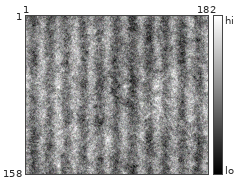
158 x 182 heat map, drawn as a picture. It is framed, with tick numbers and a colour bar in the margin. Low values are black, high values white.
Overall the values sit about 50% of the way up the scale. No overall slope runs across the table. No single row or column stands out from its neighbours. The values follow a bell shape. Upright stripes repeat 11 times across the table.
